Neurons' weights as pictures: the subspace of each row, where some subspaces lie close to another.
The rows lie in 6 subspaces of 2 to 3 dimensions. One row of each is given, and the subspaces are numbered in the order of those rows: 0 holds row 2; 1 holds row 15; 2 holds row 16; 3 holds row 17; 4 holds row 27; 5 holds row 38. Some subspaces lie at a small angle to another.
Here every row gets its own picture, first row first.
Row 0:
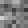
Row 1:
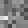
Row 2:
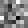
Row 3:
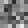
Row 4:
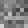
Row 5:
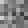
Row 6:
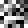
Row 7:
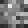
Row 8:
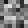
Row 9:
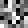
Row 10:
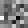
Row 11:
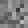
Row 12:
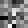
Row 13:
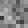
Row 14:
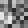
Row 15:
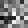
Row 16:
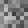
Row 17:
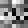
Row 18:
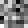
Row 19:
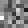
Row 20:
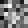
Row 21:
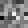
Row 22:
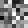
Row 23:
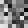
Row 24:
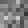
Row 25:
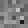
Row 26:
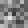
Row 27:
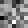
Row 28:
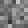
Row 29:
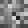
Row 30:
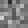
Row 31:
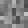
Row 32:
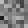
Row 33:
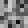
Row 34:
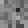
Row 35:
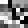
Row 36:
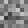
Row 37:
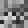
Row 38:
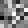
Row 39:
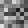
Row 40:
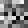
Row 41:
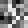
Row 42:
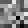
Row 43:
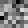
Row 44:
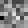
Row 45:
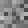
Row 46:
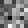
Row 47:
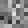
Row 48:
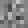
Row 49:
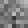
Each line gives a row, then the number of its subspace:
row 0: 4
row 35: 0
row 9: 5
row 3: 2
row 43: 4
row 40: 1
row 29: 2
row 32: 3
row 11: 0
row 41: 0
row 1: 4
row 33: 5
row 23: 2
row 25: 0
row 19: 5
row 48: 0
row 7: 2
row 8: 2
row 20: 2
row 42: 2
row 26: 1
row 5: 1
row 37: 1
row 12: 4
